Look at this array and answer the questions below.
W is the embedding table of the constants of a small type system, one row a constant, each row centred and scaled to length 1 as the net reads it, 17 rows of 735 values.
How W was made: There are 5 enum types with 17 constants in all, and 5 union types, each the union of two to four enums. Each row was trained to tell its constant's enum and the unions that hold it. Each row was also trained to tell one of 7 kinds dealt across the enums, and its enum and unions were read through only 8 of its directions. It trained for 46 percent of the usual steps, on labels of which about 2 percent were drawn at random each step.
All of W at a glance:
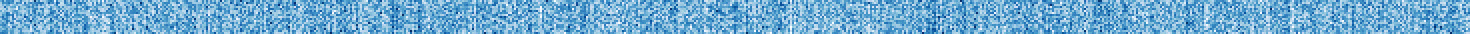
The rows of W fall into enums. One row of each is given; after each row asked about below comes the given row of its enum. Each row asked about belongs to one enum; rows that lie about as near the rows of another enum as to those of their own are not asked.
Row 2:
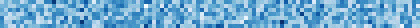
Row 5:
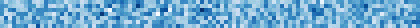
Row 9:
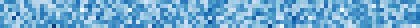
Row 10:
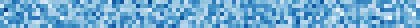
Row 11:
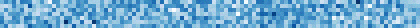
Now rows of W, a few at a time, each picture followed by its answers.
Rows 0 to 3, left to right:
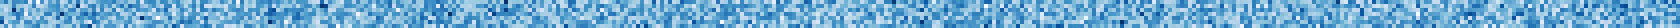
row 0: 11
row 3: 9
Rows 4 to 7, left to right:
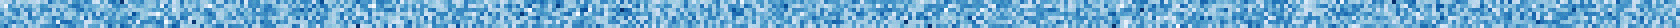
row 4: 10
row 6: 5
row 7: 11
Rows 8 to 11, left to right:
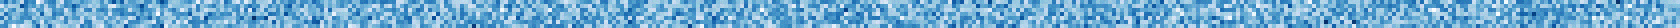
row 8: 2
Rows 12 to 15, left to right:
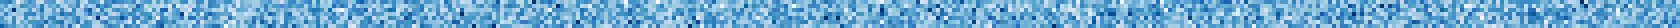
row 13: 9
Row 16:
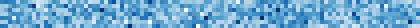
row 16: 11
